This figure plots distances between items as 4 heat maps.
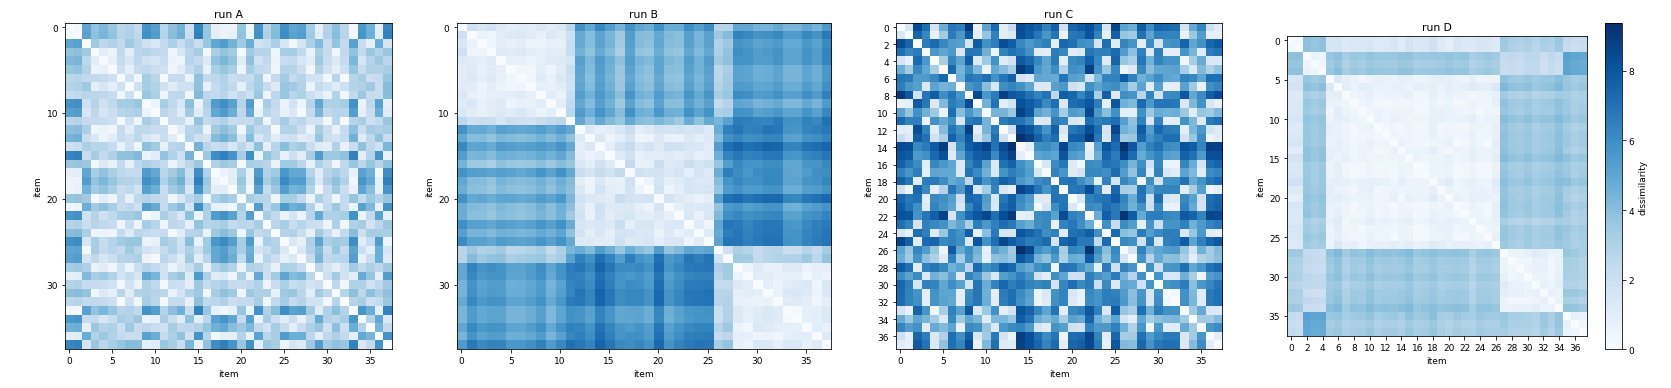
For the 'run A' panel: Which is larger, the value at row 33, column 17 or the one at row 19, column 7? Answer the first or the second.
the second
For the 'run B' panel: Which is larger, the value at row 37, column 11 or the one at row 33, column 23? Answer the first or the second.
the first
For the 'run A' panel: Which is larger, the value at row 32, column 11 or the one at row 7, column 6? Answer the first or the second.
the second
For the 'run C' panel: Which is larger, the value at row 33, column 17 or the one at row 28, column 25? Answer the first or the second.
the first
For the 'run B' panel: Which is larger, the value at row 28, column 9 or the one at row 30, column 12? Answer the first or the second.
the second
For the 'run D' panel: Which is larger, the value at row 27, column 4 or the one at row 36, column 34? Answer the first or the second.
the second
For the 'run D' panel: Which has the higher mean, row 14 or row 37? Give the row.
37
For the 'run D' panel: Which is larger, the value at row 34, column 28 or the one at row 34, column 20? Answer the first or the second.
the second
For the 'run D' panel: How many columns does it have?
38
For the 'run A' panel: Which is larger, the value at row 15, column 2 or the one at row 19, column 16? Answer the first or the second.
the second
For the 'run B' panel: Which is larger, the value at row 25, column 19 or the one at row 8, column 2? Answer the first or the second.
the first
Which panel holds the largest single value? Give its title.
run C
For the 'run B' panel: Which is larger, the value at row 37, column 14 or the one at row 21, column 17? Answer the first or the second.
the first
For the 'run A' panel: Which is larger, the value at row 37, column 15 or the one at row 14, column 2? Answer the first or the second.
the second
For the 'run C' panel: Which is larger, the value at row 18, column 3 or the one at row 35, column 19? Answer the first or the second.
the first
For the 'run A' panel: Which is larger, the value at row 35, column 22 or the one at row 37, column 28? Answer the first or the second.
the second
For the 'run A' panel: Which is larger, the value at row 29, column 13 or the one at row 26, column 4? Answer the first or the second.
the first
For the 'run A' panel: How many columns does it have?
38
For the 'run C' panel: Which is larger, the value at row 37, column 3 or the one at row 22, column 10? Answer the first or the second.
the second
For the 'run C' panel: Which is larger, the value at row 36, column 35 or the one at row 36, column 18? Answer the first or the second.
the second
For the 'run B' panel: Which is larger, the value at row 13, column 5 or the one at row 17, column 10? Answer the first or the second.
the second
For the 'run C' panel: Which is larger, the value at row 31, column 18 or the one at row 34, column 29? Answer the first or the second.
the first
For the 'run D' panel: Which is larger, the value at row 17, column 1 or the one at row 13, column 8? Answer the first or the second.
the first
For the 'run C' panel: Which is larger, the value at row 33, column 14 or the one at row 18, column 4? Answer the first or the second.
the first
